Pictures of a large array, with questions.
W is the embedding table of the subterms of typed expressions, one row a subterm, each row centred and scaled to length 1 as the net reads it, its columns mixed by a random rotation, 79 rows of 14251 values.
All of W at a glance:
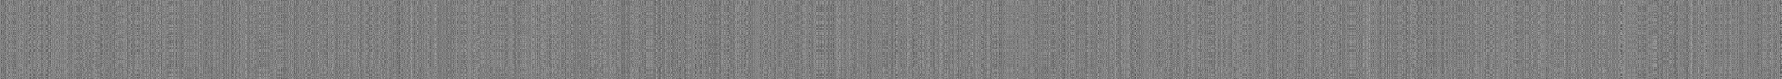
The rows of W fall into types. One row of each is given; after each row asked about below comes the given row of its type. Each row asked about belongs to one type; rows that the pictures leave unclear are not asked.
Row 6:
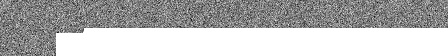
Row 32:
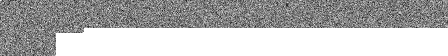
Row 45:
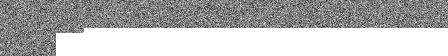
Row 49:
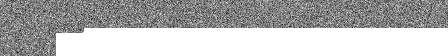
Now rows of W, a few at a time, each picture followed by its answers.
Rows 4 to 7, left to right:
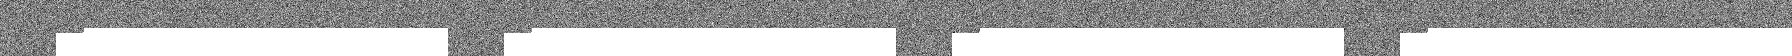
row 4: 45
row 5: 45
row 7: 49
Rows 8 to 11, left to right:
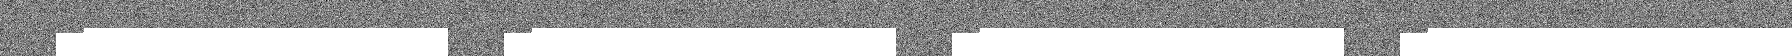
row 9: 49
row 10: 45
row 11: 49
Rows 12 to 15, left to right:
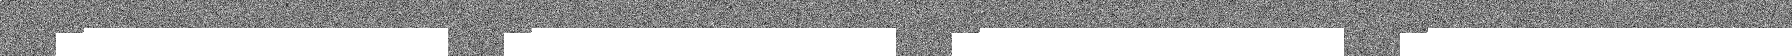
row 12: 32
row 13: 45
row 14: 32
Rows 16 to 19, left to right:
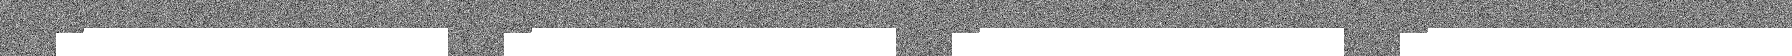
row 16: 6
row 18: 45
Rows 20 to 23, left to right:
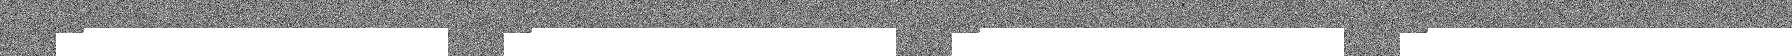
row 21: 32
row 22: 32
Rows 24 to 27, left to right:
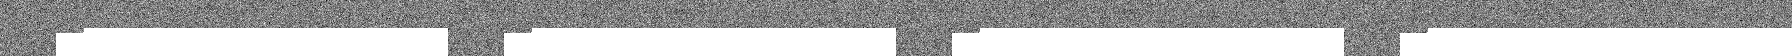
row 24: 45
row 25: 49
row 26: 49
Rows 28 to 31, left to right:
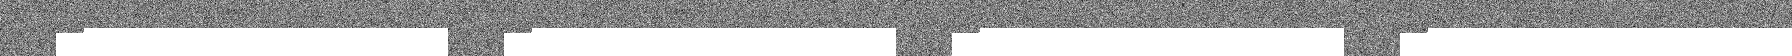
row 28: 49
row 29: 49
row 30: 32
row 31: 49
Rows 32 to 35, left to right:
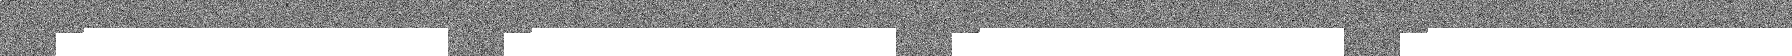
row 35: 49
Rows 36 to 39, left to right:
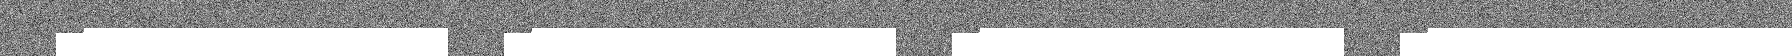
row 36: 6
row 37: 6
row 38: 49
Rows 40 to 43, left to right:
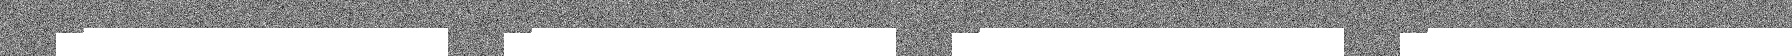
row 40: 45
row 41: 6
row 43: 6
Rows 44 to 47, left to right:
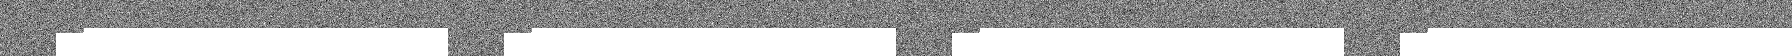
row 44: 45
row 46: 49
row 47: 45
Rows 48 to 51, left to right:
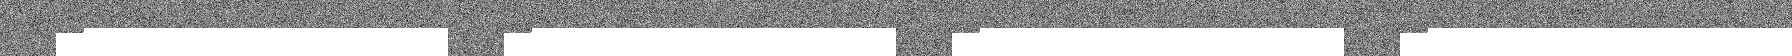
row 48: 6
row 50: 49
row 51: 49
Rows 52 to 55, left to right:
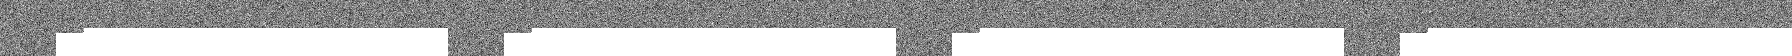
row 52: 45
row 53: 45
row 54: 45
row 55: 32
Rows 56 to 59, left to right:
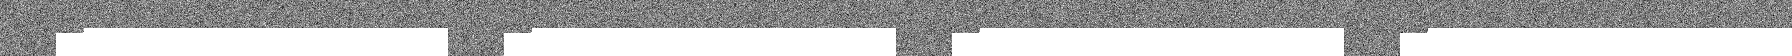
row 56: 45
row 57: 32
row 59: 6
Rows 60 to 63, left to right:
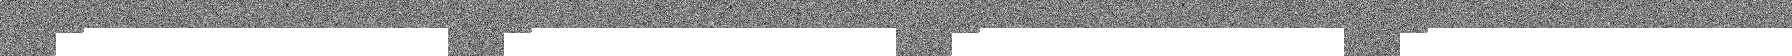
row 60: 32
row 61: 45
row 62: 32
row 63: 45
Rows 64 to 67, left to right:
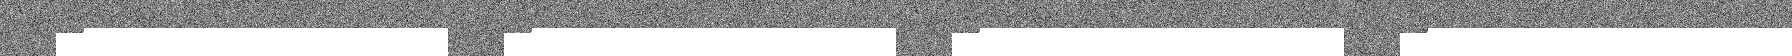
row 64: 6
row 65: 45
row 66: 6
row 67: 6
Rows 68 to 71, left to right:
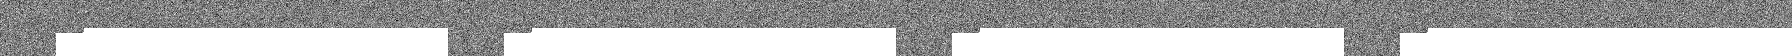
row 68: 32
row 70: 49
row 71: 49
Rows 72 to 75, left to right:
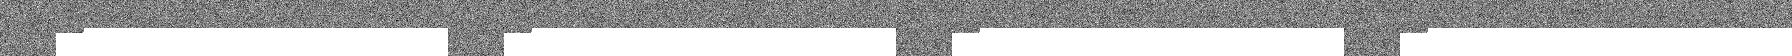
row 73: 6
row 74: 49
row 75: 49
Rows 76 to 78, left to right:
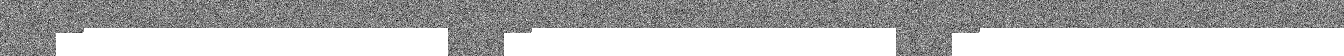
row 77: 49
